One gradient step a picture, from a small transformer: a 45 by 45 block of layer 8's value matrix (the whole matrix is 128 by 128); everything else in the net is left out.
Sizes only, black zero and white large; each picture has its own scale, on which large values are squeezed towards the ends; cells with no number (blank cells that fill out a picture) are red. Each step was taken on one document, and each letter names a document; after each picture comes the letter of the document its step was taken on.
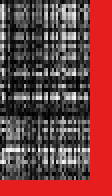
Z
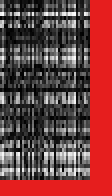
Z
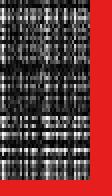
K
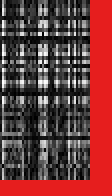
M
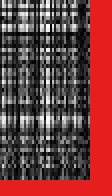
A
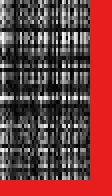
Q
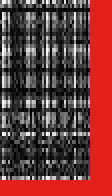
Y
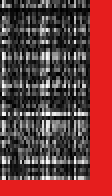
Y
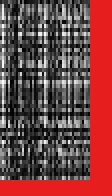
M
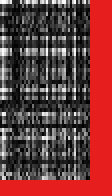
Y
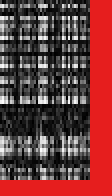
Q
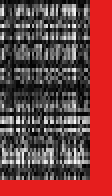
Z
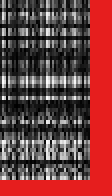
A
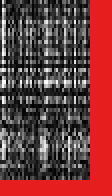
M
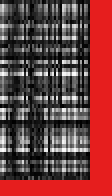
Z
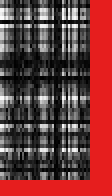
Q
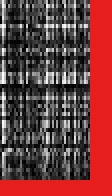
Y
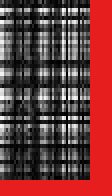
Q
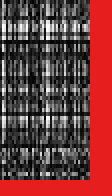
A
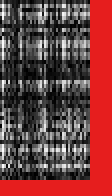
M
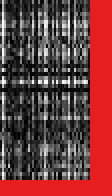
M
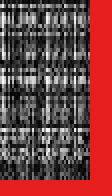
Y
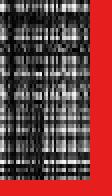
Z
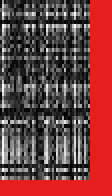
K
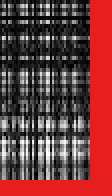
A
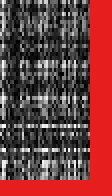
Y
